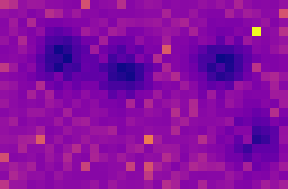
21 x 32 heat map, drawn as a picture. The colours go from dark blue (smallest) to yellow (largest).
There is no seam. On average the colour sits 30% of the way up the scale. A few values lie far out on both sides of the bulk. No row or column stands out. There are four dips.
